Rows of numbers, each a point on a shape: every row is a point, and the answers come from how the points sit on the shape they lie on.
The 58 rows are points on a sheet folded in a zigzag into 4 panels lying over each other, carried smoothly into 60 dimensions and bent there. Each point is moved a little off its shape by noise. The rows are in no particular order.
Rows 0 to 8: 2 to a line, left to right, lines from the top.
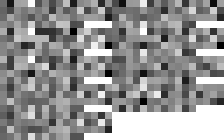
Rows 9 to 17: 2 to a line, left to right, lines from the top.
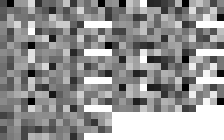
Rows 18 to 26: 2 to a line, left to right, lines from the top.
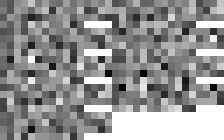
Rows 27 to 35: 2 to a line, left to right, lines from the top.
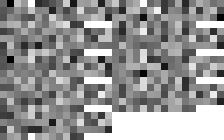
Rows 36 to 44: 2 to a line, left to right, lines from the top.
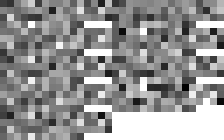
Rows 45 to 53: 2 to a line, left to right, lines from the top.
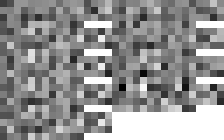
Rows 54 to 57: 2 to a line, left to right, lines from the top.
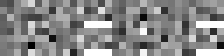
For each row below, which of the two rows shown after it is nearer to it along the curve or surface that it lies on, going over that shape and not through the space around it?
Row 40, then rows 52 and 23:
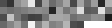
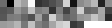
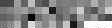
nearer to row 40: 52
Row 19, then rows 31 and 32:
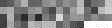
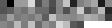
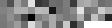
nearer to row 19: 31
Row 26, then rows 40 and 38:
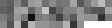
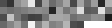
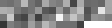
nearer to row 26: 40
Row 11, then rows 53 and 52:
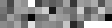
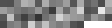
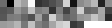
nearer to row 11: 52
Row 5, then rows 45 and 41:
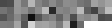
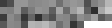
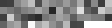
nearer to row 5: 45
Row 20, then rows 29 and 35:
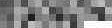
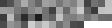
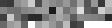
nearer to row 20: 29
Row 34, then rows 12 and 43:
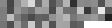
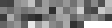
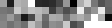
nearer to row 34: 12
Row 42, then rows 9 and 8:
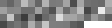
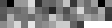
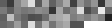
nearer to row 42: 8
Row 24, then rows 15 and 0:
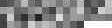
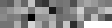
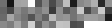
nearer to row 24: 0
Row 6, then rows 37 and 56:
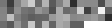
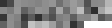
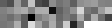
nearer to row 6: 37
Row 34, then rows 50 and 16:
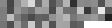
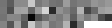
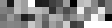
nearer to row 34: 50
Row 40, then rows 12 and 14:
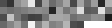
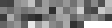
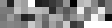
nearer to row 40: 12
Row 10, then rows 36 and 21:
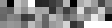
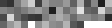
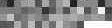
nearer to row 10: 36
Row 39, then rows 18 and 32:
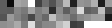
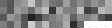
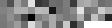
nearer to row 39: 32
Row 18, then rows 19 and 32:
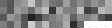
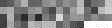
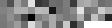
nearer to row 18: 19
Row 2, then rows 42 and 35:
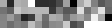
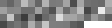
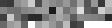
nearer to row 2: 35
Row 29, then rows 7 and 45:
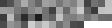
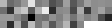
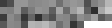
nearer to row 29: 45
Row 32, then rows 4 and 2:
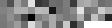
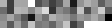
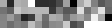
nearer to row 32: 2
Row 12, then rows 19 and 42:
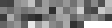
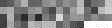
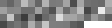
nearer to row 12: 19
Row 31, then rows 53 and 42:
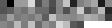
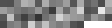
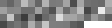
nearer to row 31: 53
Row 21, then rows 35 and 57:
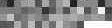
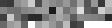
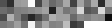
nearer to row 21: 57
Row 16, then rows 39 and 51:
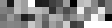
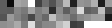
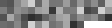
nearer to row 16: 39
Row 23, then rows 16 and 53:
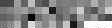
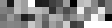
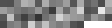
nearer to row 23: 16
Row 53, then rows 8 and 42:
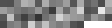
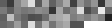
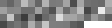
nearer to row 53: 8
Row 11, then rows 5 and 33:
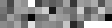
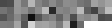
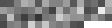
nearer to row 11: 5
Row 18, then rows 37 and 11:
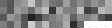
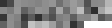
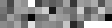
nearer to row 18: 37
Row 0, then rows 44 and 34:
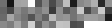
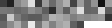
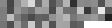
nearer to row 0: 34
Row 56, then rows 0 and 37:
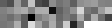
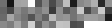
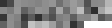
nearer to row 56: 37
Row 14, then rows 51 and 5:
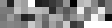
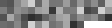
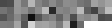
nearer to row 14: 5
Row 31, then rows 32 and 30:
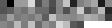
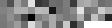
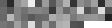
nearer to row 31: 30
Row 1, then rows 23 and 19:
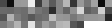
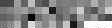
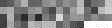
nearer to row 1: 19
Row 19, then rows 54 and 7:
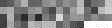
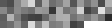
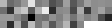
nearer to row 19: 54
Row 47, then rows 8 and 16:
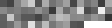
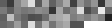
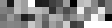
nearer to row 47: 8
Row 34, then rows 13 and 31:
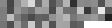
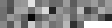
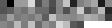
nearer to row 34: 31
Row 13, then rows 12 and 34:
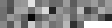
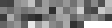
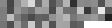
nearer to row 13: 12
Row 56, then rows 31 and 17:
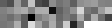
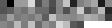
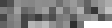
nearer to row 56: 17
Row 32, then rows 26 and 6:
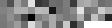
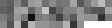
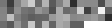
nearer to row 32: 26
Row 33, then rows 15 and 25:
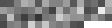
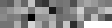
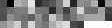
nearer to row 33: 25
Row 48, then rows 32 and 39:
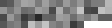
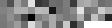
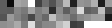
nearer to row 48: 39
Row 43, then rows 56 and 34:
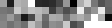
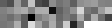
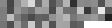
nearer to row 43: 56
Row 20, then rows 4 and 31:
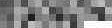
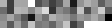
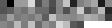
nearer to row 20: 4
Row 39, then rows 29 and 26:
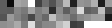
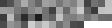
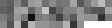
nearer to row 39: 29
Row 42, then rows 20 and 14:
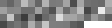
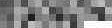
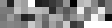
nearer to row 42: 20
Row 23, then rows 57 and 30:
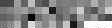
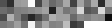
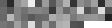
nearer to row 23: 57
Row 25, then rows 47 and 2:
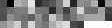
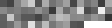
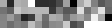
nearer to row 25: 2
